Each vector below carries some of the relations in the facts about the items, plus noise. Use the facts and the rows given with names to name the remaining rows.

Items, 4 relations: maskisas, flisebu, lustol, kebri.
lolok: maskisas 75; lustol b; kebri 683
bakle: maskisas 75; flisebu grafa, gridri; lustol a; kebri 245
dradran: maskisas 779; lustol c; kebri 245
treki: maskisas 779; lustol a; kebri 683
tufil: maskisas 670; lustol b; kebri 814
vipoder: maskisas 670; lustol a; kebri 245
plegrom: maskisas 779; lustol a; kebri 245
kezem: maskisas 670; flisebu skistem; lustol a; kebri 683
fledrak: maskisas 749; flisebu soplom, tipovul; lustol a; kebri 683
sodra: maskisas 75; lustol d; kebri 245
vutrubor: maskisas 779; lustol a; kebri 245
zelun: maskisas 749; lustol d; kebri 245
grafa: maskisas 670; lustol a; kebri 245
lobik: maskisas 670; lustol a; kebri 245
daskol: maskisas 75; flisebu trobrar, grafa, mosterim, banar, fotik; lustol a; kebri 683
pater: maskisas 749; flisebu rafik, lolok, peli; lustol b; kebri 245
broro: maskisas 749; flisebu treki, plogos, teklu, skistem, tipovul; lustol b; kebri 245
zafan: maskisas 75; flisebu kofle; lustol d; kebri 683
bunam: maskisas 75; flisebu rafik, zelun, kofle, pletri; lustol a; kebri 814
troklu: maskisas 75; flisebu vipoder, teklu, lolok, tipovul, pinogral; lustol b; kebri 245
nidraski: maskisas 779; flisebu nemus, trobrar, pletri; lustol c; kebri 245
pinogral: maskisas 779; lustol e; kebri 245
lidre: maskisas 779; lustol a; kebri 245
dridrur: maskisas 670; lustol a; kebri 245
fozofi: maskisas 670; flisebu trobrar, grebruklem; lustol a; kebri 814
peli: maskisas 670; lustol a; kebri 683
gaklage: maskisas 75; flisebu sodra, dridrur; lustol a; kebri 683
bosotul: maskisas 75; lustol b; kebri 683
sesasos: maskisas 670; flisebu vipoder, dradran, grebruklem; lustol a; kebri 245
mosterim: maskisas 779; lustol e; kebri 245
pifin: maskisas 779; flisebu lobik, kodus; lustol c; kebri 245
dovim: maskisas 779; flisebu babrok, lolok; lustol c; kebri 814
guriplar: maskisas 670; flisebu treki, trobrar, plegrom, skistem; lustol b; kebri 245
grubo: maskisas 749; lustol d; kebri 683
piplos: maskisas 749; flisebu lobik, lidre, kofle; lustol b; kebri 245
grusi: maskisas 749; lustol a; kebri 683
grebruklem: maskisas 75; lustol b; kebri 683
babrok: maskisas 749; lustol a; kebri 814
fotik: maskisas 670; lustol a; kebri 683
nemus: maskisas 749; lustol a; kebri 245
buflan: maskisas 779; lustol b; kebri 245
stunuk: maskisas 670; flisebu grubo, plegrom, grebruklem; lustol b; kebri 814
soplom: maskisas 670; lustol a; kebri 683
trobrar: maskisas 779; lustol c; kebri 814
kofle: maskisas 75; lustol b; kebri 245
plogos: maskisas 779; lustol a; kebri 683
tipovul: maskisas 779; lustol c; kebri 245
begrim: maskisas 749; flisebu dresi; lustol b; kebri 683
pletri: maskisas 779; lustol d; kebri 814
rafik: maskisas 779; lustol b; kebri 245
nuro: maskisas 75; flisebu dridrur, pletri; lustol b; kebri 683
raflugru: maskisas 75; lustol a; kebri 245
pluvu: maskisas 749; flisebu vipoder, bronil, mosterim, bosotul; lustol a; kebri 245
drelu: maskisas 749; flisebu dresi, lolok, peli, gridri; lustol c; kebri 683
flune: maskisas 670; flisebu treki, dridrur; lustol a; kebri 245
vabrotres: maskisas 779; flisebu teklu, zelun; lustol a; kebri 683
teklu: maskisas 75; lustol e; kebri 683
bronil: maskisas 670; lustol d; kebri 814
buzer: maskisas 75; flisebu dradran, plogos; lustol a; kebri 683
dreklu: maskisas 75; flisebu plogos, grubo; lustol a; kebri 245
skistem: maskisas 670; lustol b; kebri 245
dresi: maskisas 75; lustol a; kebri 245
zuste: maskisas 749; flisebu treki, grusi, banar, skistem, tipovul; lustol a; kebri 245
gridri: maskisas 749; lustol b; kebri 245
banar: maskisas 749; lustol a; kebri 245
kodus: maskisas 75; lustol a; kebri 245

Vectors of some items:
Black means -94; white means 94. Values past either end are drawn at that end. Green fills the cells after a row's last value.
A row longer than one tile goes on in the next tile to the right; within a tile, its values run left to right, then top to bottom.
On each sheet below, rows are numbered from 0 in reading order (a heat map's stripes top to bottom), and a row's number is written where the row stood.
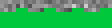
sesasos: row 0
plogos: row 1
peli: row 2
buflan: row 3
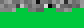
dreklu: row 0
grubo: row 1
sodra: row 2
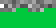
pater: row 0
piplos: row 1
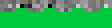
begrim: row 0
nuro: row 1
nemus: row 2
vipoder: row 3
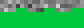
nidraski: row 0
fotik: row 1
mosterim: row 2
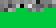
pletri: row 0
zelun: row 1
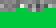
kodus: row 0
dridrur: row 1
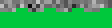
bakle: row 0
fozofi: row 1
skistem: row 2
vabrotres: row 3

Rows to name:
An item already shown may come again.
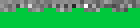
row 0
sesasos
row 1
buflan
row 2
flune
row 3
pater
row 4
teklu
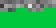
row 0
grusi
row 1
gridri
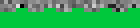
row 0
zafan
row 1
sesasos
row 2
troklu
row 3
drelu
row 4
tufil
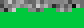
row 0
bunam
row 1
drelu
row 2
zuste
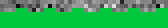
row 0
broro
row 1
bronil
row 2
babrok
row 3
dradran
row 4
zelun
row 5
zuste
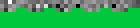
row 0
dovim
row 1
lolok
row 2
stunuk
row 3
sesasos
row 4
kezem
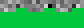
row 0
nidraski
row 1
zafan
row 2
tipovul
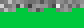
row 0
pifin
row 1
fledrak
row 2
rafik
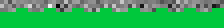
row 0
kofle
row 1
dresi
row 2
fozofi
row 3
pluvu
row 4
pifin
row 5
treki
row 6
trobrar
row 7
guriplar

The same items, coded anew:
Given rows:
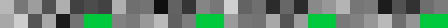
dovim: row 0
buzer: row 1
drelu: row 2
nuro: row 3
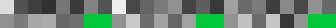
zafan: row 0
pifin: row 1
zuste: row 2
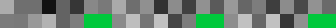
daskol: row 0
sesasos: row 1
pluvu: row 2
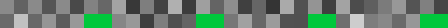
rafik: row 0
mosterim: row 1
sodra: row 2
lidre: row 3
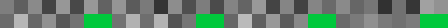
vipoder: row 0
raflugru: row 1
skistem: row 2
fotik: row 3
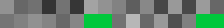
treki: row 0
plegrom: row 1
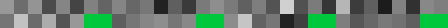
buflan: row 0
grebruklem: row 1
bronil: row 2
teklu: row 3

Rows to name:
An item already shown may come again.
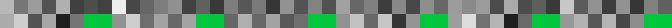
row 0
dovim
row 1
pifin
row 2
dresi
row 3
zuste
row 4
fozofi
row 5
nidraski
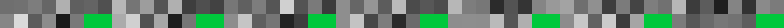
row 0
babrok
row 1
dovim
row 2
bronil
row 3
trobrar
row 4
begrim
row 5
broro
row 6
teklu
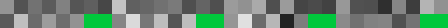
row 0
kofle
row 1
piplos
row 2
stunuk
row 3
grubo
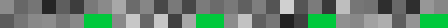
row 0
lolok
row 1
pater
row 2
bronil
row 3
vabrotres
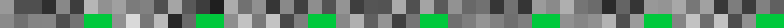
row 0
grubo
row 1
bunam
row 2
flune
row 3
zelun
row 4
peli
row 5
fledrak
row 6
guriplar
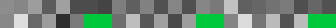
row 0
tufil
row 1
gridri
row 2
piplos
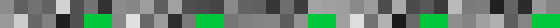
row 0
pletri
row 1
tufil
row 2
grusi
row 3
fozofi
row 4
kezem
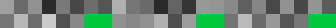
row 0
troklu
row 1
fledrak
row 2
dridrur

